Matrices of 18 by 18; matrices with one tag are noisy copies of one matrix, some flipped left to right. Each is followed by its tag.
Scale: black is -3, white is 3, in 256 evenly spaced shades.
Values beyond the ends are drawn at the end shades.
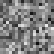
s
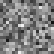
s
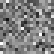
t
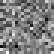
t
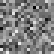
t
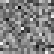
t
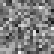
s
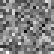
t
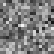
s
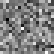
t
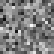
s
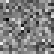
t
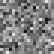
t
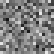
t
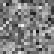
s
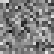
t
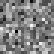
s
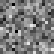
s
